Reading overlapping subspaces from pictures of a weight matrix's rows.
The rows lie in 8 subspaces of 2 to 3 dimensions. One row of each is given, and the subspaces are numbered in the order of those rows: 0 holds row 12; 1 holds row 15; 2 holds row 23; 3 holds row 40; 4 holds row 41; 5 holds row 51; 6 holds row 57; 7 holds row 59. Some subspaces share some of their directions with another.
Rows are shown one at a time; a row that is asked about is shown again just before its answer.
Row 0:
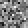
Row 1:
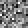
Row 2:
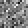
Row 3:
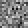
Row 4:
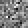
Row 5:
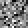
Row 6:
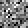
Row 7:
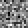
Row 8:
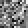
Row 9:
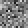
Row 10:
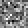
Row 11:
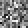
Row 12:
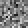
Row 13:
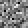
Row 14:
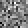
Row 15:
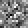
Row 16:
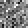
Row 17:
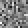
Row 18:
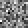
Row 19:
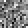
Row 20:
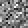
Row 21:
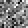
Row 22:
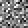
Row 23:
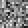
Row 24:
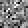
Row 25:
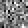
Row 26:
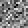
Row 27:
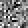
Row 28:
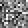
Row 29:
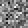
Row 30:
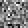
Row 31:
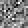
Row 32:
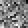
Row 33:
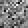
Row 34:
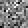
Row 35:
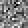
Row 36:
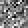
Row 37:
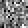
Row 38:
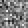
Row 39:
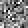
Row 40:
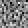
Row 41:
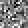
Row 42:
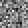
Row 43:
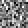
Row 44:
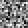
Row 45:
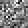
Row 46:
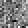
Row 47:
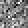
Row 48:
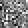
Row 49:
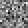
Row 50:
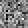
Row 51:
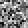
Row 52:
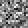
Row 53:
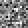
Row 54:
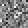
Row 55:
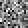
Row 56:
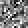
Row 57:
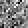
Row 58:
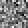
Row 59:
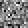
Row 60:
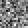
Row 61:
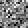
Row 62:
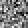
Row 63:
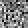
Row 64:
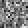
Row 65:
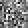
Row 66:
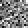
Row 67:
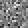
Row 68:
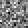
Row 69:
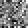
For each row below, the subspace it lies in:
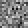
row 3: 2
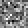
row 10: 3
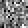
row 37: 2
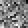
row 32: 1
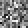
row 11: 0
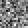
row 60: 2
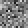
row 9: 5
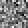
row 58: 4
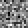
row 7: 7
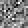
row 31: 5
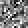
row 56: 0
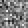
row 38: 3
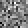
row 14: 5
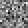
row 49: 2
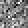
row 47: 6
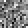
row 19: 6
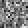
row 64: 2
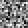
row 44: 7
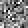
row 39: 2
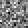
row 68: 2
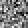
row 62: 4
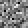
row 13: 5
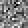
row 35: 4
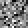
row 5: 0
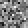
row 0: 5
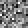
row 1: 5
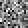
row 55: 7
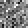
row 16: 6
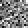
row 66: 1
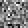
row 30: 7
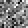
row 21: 6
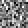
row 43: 3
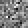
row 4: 7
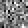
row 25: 2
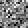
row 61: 4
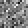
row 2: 6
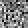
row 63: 3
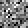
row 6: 4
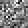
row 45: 5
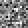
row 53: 7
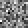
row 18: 7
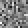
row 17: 5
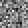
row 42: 7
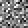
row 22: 1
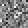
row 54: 3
